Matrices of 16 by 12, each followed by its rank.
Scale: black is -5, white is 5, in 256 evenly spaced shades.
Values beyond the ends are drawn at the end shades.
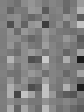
two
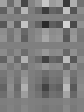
one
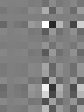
one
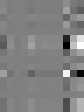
one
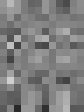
two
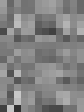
two
